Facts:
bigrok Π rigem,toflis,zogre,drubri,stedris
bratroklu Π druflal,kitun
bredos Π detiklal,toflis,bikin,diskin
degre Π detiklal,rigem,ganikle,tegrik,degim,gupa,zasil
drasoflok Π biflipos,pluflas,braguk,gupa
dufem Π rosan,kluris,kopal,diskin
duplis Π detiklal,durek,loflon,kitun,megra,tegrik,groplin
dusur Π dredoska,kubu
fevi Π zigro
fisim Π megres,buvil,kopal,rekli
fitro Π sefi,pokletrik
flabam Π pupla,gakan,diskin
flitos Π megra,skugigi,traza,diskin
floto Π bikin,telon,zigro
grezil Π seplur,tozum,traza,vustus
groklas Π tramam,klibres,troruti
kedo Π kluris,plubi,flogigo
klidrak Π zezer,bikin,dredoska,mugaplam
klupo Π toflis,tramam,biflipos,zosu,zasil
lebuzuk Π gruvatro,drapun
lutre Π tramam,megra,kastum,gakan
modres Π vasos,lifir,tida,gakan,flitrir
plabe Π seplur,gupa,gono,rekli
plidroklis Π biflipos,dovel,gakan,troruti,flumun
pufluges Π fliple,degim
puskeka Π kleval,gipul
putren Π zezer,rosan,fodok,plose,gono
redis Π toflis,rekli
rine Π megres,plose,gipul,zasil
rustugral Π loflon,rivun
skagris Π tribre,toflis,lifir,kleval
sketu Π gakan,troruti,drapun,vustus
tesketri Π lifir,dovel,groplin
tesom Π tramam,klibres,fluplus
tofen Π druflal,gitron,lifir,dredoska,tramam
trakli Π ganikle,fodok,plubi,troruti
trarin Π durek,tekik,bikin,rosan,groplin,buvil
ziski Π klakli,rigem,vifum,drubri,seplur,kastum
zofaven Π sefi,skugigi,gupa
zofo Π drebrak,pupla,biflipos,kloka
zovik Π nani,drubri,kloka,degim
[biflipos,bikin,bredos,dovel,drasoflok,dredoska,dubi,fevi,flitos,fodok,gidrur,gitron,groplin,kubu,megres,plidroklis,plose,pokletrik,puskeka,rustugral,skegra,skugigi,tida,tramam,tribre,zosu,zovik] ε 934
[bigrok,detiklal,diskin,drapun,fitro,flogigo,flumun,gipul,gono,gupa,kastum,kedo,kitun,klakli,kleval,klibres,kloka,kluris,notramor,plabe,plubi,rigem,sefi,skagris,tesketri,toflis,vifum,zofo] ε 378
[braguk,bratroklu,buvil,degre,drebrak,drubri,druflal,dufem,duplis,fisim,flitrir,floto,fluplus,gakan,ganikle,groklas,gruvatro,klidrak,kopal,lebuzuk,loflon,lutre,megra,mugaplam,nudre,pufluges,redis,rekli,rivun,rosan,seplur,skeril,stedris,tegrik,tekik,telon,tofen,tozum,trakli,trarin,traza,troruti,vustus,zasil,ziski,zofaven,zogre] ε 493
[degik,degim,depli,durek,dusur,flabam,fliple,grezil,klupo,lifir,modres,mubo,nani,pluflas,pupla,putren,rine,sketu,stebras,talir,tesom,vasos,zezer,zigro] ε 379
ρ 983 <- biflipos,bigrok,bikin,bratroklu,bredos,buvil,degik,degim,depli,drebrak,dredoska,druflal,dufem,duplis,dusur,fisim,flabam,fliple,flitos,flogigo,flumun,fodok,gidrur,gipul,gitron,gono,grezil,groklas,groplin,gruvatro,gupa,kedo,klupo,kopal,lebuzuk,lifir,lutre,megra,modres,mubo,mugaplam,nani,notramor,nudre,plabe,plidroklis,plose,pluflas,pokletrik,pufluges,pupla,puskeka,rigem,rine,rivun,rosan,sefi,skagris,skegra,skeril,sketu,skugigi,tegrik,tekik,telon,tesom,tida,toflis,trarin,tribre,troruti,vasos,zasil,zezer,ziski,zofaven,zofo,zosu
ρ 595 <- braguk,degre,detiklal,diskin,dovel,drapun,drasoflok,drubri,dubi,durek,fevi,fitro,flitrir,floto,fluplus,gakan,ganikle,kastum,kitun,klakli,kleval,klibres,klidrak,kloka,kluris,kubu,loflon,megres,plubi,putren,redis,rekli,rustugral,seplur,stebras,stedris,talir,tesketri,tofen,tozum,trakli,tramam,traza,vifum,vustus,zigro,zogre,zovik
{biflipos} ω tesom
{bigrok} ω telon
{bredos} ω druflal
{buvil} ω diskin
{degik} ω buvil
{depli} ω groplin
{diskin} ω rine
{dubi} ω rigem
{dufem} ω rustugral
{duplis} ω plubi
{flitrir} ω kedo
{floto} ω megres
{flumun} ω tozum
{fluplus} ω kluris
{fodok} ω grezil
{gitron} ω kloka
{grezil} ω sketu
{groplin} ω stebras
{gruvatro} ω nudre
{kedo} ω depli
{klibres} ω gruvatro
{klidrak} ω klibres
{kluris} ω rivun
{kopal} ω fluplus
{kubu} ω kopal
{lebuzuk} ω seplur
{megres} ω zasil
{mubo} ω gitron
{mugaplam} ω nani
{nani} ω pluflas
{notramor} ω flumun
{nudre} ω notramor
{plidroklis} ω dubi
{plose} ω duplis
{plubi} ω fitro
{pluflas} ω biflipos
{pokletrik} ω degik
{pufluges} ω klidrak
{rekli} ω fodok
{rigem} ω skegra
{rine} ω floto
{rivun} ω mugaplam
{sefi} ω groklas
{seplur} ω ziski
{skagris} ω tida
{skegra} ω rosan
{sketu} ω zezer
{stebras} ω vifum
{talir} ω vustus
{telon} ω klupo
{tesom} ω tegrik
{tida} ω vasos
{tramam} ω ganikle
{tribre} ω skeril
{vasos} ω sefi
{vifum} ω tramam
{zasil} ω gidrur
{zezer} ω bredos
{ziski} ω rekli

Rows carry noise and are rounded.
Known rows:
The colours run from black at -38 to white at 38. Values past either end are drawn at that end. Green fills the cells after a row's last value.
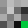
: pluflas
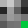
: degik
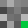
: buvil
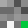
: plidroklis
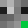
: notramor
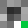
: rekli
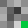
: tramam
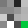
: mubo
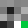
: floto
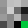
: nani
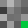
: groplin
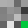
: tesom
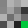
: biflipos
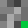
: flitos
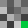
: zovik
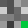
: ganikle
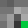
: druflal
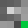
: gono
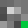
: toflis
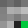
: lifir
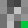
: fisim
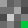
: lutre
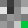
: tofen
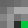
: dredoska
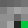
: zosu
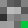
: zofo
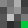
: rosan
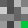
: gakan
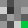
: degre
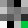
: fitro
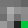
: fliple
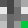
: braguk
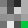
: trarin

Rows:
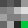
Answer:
bikin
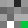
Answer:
rine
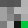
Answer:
tegrik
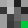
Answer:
sefi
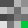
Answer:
drapun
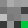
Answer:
kopal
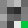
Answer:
seplur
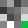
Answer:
fodok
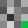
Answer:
flumun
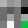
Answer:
lebuzuk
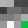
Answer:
sketu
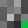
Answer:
drebrak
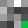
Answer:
fluplus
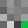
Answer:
tribre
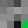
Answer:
skugigi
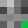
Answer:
depli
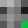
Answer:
skegra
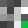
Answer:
fevi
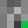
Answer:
skeril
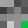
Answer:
bredos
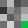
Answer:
zezer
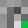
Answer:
talir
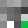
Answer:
gruvatro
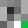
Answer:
klidrak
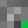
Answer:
gidrur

